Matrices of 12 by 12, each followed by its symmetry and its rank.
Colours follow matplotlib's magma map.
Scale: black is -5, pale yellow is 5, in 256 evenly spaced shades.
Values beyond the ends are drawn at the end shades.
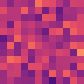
antisymmetric, full rank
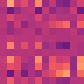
neither, rank two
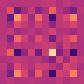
symmetric, rank two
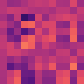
neither, rank two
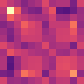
symmetric, rank two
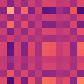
symmetric, rank one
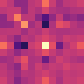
symmetric, rank two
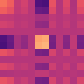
symmetric, rank one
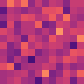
antisymmetric, full rank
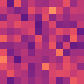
neither, full rank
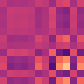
symmetric, rank one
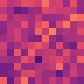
neither, full rank
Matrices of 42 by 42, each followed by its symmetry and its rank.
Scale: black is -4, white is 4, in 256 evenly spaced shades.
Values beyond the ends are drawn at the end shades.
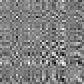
symmetric, rank three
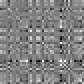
symmetric, rank three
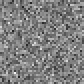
neither, full rank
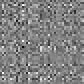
neither, rank five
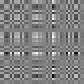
symmetric, rank one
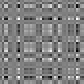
symmetric, rank one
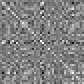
symmetric, rank five
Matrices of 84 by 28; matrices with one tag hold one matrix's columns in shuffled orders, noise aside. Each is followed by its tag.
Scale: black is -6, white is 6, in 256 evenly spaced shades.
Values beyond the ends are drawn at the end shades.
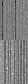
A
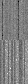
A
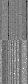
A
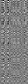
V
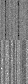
A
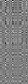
V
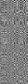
V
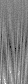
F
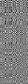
V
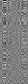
V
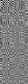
V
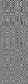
V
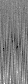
F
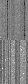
A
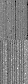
A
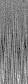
F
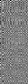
V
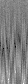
F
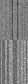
A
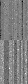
A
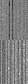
A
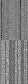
A
